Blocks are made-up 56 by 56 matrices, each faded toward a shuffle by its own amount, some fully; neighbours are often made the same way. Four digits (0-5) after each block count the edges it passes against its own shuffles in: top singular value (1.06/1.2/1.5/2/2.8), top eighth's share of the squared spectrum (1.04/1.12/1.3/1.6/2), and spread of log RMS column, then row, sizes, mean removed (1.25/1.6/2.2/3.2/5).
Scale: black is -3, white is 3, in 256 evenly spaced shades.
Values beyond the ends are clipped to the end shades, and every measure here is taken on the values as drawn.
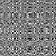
4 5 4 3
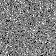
0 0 0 0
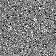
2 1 0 0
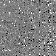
2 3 2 2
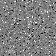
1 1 1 0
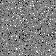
0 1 0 0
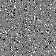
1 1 1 0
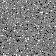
0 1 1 1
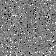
1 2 1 0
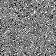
1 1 0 0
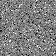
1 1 0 0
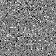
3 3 0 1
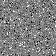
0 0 0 0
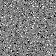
0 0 0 0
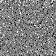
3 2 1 0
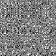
3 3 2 2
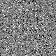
0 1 0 0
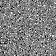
0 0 0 0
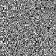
3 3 2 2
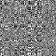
4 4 3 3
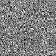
3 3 1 2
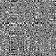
4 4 2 2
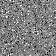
0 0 0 0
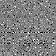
4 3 1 2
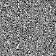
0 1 2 0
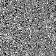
0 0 2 0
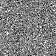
0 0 1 0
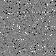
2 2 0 1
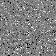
1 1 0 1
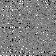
2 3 2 2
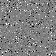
1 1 1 1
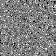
3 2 0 1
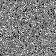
1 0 0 0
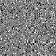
3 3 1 1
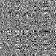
4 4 2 2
